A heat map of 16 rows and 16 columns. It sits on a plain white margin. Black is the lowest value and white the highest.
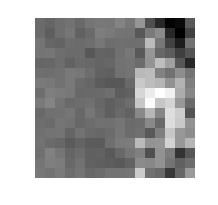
Ninth with the highest average: middle right. Seam: vertical, 60% of the way across, the left part calmer. Ninth with the lowest average: top right.
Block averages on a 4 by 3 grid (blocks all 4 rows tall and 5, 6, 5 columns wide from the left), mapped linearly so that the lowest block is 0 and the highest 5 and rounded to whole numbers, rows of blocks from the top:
2 2 0
2 2 5
2 2 5
2 2 3
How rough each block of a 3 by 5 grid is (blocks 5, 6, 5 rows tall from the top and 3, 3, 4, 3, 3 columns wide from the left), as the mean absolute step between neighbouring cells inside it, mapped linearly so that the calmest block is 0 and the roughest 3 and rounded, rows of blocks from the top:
00033 | 00022 | 00023
